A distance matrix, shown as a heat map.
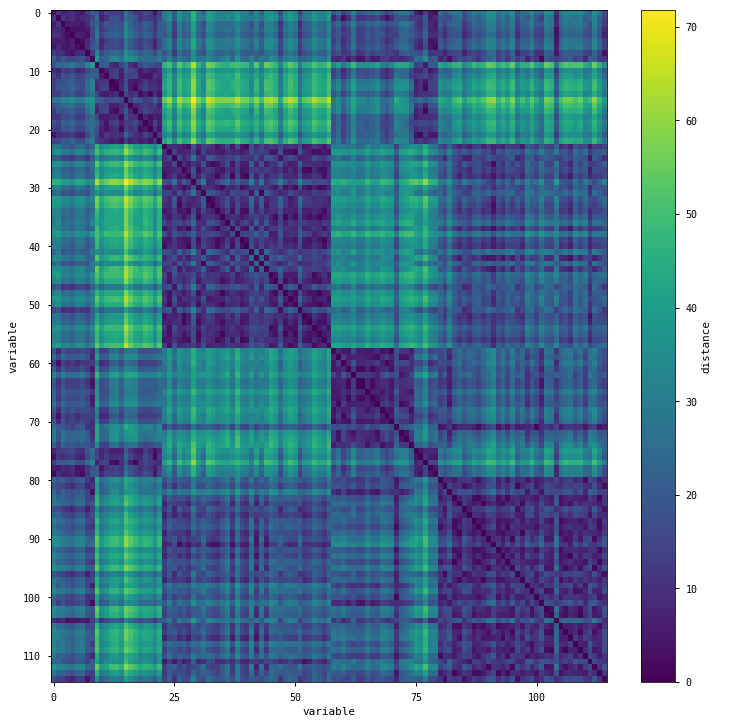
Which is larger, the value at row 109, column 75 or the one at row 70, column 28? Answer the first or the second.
the first
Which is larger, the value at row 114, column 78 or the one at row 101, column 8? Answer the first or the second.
the first
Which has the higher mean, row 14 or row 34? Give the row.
14
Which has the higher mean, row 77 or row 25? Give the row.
77
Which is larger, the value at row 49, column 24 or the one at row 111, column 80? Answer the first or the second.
the second
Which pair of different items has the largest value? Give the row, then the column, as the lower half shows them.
29, 15
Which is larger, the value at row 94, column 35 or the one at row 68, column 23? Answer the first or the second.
the second
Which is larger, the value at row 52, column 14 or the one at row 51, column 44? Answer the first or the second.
the first
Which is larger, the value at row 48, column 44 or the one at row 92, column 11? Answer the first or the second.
the second
